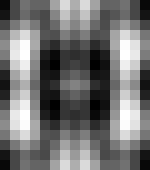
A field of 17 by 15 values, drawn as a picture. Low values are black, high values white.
Lone odd cells: none. Stripes: upright, repeating 3 times. Slope: none. Ninth with the lowest average: centre. Mirror symmetry: left to right and top to bottom.
